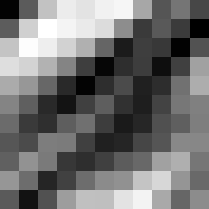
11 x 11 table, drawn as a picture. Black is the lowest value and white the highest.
Streaks slant up to the right. The middle right is the smoothest part. The ninth with the highest average is the top left.
